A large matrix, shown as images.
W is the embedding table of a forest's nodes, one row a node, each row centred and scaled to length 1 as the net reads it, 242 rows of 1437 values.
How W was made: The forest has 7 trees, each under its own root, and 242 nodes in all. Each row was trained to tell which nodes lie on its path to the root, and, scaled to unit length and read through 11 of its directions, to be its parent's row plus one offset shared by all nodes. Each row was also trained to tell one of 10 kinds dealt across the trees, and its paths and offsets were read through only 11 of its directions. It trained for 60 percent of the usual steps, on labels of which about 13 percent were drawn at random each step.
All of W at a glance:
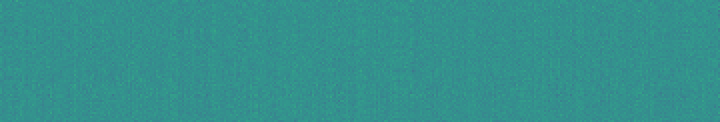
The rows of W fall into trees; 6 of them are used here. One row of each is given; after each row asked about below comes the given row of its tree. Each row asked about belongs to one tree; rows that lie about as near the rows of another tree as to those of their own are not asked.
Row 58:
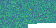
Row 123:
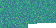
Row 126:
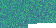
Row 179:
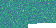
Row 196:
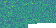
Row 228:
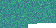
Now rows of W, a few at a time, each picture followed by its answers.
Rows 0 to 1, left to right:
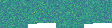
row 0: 196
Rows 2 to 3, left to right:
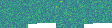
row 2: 196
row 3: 126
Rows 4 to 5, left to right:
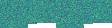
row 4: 196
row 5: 123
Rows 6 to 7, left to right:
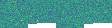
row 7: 228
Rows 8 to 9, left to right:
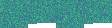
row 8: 123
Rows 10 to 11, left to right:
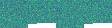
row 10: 228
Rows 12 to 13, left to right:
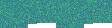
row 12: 126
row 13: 228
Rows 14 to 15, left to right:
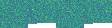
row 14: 123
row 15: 123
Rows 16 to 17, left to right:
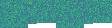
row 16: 179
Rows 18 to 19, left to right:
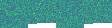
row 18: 123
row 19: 196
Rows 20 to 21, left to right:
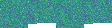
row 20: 123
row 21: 179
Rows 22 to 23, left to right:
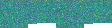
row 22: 179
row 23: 123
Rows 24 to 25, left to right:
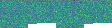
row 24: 58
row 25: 126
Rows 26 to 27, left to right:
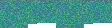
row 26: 196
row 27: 196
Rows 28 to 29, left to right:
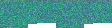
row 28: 196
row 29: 123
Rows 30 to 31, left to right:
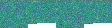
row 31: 179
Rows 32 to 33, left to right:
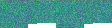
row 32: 123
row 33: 228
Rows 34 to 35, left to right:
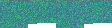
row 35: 179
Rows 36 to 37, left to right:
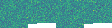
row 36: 196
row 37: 126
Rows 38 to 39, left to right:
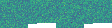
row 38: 196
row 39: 179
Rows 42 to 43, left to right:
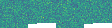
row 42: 179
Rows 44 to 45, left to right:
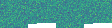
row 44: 228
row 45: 126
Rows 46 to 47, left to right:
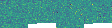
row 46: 196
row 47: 179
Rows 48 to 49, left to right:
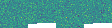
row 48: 196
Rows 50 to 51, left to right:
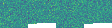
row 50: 228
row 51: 123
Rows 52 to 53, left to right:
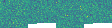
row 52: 123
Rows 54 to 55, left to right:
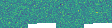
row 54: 123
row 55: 179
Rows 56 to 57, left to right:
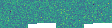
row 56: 196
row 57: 196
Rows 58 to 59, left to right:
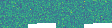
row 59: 123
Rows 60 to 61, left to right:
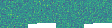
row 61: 196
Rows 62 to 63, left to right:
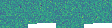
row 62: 179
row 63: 179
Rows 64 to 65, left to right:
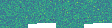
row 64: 179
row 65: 228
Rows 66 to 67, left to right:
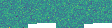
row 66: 179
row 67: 123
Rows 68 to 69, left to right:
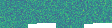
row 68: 228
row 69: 228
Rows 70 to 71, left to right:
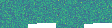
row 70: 179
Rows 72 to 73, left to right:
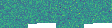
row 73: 179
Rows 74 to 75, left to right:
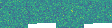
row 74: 179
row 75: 123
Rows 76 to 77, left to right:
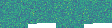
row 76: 179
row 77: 126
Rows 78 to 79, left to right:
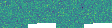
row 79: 179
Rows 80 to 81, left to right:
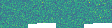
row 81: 228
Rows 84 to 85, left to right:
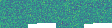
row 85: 228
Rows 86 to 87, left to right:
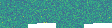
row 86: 228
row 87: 196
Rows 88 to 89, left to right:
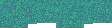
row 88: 123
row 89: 196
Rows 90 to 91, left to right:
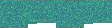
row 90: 126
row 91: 196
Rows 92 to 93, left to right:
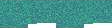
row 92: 126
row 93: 196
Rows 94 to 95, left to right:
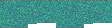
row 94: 58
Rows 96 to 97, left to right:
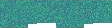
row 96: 123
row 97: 123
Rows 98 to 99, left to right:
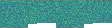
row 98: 179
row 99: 123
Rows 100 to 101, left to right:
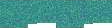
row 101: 179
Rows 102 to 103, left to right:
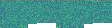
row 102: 228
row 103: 228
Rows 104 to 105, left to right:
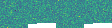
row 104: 196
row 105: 228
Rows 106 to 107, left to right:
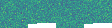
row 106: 196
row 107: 228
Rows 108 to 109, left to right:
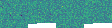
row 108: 196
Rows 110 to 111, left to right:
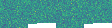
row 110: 123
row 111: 123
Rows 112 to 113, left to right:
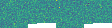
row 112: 179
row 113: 228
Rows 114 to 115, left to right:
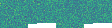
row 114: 123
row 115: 196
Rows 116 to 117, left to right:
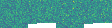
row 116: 123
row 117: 123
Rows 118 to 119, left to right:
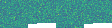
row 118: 228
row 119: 126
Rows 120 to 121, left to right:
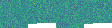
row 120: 228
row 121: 228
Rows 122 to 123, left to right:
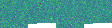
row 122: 126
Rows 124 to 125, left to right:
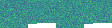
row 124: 228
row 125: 196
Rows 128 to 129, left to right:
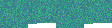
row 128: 123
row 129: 179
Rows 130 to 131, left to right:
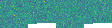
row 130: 126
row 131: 228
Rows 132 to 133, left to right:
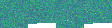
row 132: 126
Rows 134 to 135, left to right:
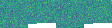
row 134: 228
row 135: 123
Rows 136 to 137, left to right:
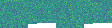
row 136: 196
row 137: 179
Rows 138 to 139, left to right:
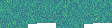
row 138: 196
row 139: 228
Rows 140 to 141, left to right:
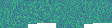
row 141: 179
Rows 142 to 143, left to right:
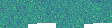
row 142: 196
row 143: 179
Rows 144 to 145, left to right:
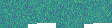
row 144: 179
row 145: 123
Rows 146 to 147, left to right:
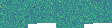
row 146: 126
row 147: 196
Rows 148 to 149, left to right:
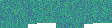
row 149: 228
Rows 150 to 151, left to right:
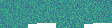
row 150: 179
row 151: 196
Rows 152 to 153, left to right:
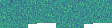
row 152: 196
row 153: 196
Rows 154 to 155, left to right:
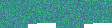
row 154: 228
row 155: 228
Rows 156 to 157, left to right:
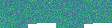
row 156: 228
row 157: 228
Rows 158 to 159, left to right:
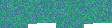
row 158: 228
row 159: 196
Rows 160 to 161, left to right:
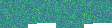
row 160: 179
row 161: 196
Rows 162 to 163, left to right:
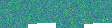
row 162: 228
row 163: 126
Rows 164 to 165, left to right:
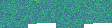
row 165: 179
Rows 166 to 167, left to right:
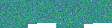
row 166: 196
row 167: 126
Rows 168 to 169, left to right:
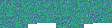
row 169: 58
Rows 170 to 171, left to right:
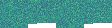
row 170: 228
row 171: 179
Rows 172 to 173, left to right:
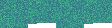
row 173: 196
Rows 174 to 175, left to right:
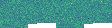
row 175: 228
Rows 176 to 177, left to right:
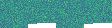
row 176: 123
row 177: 179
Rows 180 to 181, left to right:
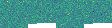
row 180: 179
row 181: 126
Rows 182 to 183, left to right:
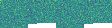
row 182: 123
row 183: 123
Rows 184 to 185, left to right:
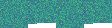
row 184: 123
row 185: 179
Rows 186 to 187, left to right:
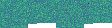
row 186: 123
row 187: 179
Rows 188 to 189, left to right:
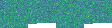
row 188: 196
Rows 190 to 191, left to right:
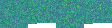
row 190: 179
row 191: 179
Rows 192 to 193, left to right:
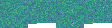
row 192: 123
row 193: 179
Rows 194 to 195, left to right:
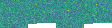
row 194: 228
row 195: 228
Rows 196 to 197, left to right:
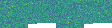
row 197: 228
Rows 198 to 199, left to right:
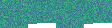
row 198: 126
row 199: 228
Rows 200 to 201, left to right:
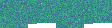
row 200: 179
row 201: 123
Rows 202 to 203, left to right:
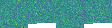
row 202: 58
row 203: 179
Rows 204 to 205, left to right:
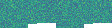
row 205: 228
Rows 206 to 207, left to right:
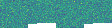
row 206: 123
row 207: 228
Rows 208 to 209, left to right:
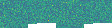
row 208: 179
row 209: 196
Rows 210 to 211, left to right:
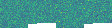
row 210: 179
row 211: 228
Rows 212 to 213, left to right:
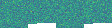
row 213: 196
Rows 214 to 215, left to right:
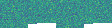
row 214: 196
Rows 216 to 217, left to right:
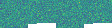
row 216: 228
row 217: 123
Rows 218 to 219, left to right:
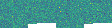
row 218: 123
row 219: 179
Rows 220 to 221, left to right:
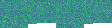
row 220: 58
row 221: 228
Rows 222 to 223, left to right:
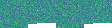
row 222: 58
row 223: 179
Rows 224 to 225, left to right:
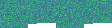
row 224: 58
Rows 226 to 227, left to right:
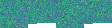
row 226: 179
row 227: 123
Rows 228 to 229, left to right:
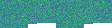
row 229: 196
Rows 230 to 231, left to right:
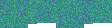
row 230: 196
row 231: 123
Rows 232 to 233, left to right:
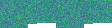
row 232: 196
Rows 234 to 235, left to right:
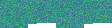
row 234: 126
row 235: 228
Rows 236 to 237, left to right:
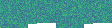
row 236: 228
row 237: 123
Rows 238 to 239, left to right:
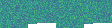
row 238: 196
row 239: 196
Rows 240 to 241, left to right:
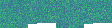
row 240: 196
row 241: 123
